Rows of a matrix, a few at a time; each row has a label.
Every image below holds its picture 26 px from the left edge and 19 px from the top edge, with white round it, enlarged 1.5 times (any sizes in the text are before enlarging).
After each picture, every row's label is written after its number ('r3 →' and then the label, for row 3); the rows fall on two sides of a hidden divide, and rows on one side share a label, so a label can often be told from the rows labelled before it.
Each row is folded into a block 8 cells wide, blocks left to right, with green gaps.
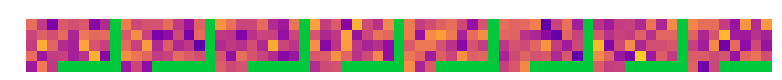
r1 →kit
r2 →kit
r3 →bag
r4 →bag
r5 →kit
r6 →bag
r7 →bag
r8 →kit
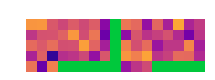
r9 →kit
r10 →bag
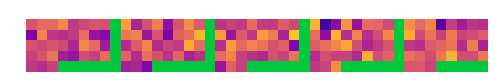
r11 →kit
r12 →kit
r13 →kit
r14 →kit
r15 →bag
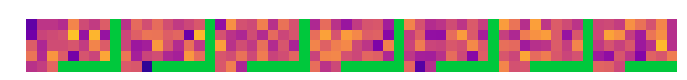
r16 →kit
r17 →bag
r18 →bag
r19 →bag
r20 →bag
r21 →bag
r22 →kit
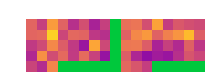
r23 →kit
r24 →kit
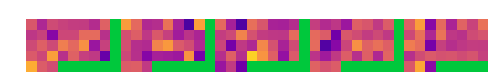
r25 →bag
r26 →bag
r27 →bag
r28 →bag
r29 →bag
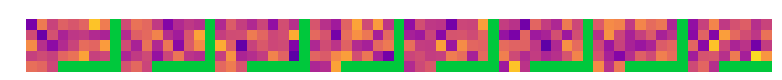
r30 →bag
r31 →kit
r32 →bag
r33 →bag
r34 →bag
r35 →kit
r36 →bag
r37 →bag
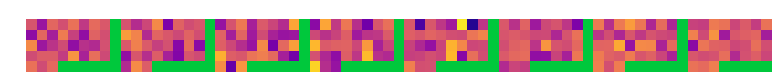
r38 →bag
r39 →kit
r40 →bag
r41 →bag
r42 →bag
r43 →kit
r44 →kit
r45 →kit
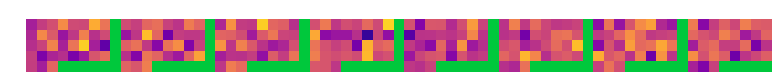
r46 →kit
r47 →kit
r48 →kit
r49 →bag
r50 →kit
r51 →bag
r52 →bag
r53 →kit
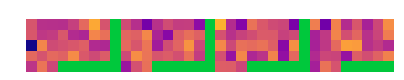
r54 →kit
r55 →kit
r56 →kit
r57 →kit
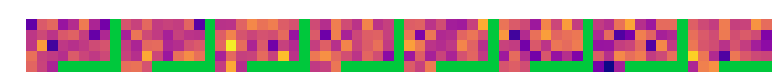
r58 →bag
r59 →kit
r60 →kit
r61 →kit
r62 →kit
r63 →bag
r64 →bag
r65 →kit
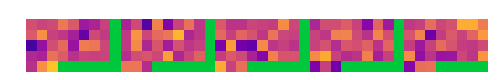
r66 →kit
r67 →bag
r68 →kit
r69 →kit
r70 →kit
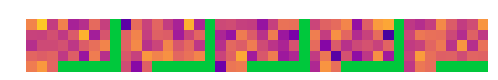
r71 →bag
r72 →bag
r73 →kit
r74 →kit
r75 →kit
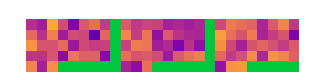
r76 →bag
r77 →kit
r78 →kit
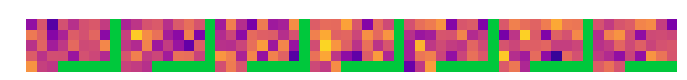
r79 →bag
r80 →kit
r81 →bag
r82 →kit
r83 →kit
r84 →kit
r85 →kit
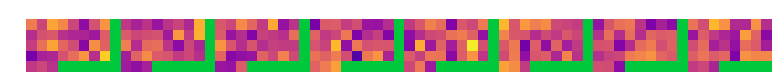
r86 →kit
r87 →bag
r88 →bag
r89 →kit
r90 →kit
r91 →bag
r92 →bag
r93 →kit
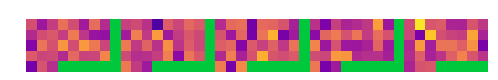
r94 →kit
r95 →bag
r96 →bag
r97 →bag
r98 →kit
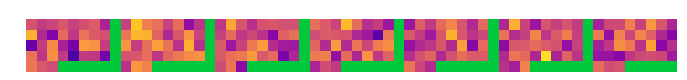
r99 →kit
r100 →kit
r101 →bag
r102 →kit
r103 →bag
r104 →bag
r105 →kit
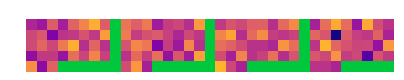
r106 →bag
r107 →kit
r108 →bag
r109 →bag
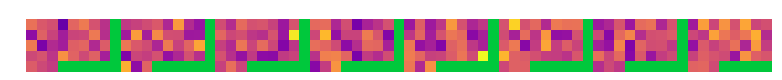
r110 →bag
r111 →bag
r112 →kit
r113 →kit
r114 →bag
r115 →bag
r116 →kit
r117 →kit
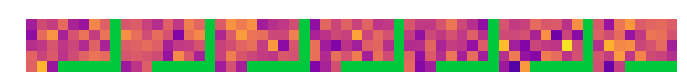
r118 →kit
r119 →kit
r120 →kit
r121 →bag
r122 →bag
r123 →bag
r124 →kit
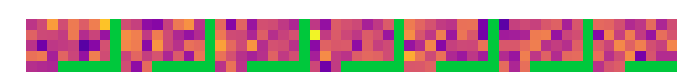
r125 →bag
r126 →bag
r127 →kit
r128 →kit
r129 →kit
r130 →bag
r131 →kit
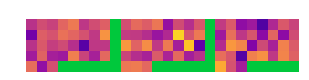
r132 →bag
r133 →kit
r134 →bag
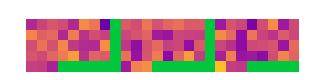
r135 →bag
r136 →kit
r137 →bag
